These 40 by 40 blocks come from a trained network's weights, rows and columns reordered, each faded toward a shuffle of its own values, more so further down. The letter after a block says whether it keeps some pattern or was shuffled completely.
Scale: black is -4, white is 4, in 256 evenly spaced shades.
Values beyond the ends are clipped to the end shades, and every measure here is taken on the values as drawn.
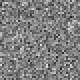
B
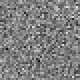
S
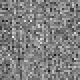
S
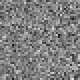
S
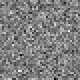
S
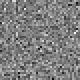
B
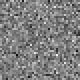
B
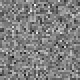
S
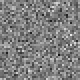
B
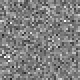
B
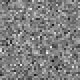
B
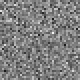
B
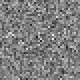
B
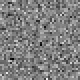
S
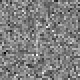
B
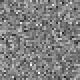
B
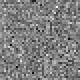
B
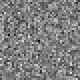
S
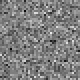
S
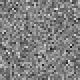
B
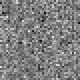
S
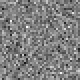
B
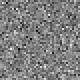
B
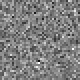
B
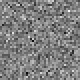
S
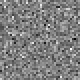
B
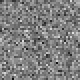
B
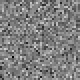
B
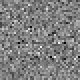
S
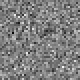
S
